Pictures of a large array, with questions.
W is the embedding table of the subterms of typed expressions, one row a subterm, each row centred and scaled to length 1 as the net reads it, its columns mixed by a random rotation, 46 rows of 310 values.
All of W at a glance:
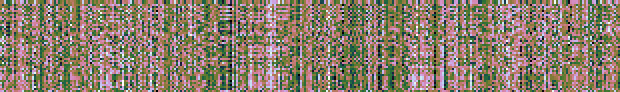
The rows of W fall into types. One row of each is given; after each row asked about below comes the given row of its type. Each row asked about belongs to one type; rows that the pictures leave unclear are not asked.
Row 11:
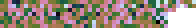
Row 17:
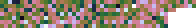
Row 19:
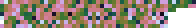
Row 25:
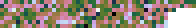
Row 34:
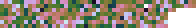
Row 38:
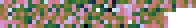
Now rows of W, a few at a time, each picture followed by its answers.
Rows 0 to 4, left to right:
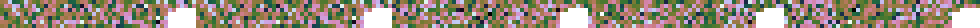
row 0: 34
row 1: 34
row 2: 25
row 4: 19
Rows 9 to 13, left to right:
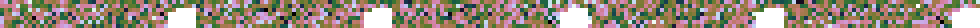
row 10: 25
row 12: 19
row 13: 17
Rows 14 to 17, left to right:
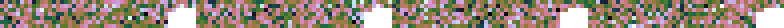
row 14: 11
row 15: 11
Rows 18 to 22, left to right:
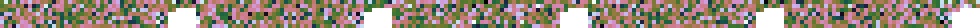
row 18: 19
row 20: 34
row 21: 19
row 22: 11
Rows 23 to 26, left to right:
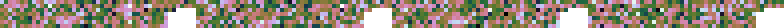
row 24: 34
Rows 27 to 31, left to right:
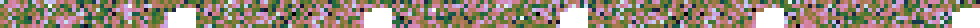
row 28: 25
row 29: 11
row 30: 25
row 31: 19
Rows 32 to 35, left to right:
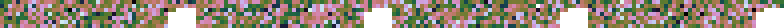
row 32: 25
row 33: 38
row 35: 25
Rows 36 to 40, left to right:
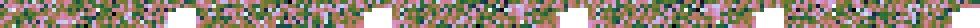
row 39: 38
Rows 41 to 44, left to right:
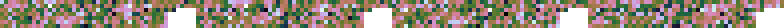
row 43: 25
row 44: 38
